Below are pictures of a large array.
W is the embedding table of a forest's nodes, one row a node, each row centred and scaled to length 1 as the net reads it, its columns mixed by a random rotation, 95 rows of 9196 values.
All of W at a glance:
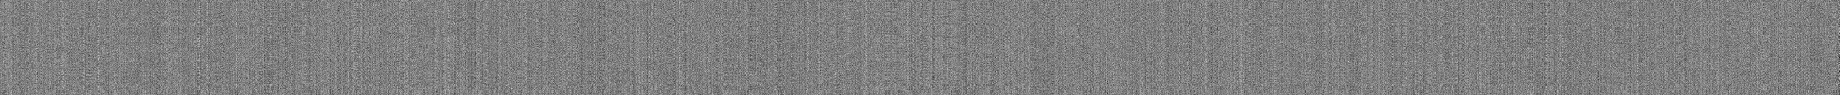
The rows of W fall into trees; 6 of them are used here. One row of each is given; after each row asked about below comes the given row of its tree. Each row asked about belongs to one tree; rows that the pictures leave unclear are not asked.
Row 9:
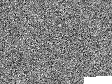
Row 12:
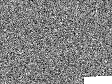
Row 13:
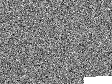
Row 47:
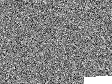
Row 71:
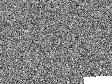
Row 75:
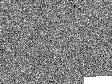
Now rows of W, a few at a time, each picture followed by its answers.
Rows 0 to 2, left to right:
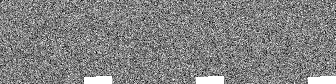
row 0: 75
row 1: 71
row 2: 13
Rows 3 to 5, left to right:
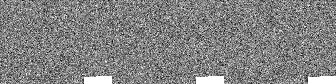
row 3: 12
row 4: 12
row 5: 12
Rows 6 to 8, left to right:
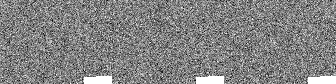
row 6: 13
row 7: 12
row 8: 13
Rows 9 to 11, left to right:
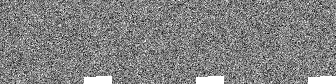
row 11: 47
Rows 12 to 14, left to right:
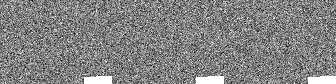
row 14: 13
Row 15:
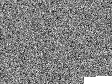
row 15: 47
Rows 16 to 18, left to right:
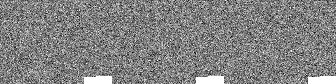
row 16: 9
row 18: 12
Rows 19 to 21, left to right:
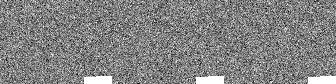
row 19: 71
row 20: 12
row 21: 47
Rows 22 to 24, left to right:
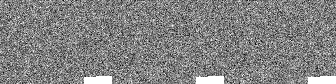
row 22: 13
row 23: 9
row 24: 9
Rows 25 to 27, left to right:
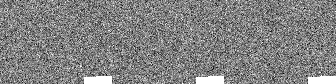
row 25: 71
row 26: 13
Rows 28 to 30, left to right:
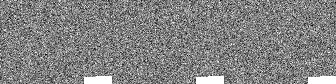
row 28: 12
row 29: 12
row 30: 47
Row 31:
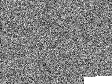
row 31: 12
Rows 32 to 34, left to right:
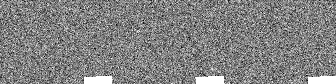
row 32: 12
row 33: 71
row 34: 12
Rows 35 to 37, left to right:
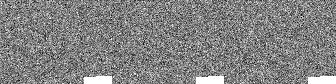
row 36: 9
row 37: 9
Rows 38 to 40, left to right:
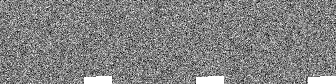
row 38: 13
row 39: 12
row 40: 13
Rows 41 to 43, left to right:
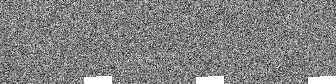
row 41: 13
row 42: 71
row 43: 12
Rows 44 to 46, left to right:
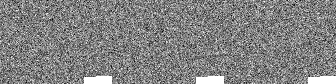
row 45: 47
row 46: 13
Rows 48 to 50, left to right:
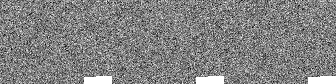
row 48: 75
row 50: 75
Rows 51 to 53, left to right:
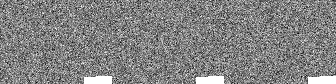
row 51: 47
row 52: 13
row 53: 12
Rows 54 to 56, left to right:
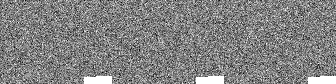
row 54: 9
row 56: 9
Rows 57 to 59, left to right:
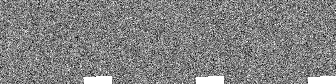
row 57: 71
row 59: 13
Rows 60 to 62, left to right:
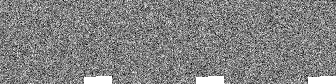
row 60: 13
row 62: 12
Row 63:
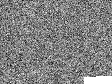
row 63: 9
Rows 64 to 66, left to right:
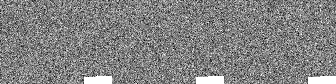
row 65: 71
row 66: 12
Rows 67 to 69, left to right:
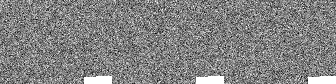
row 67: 13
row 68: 47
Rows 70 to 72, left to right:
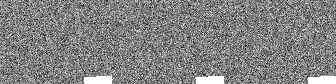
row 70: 13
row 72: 13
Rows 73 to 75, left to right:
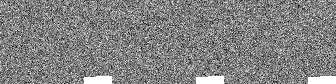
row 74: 71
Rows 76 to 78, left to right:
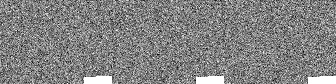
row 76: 13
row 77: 12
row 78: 12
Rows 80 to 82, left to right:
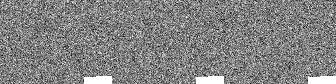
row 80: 75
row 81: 71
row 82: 12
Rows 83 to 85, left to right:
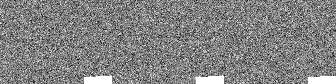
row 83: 71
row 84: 9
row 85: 9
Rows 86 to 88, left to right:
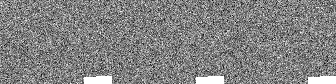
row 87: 13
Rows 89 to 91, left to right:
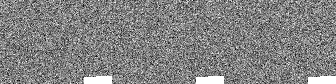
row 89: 13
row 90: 75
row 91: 75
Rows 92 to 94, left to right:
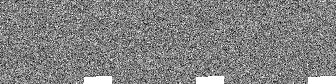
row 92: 75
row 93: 71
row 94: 75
